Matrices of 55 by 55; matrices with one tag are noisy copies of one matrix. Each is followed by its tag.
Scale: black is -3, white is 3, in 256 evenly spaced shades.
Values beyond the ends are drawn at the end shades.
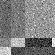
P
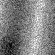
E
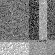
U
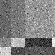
P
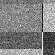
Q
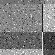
Q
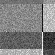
Q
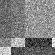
P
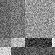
P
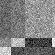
P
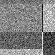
Q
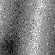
E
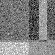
U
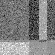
U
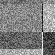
Q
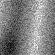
E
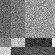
P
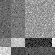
P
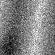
E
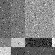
P
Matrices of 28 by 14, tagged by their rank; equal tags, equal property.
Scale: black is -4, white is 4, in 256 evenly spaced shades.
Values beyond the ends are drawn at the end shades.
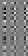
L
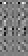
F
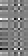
L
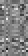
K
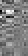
F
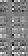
F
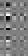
L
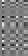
L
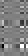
L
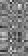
K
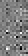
K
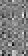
K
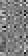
K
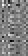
K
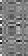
F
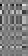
L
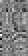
K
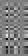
L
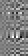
F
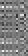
F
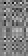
F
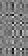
F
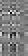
F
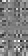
K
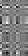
L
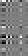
L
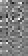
K
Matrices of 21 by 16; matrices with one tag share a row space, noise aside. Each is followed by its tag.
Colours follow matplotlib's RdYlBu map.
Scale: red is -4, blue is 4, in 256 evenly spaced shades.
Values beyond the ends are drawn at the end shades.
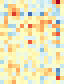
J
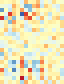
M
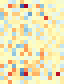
M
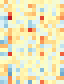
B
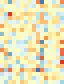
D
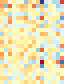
D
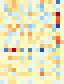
J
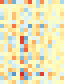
M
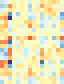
B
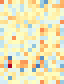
D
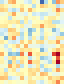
J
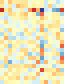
D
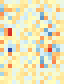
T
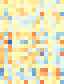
D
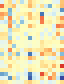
B
